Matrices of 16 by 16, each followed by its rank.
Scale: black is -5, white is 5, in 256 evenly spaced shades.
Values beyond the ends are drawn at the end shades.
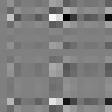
one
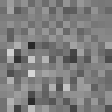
three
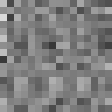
three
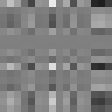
one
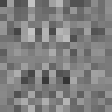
three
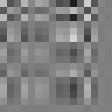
one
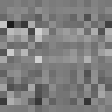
three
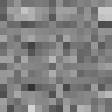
three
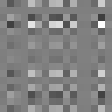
one
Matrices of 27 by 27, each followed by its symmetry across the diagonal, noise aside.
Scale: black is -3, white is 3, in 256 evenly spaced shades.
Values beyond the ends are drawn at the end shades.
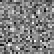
neither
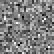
antisymmetric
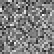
symmetric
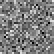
symmetric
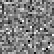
antisymmetric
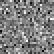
neither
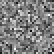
symmetric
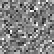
symmetric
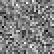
antisymmetric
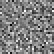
antisymmetric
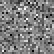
neither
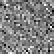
antisymmetric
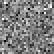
neither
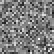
symmetric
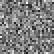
neither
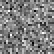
antisymmetric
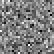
neither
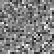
symmetric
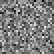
neither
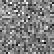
neither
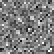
symmetric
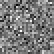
symmetric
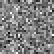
neither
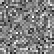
symmetric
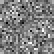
symmetric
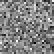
neither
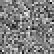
antisymmetric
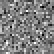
antisymmetric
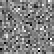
antisymmetric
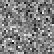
antisymmetric
